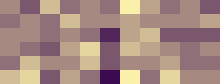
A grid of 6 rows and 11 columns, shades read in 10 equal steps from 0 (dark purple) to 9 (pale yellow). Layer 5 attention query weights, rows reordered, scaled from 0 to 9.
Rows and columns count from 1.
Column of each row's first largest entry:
7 4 8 5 2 7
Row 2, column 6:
5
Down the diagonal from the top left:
5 5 4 6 7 0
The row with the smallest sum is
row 3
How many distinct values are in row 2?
4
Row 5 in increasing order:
3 4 4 4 5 5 5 5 6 7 7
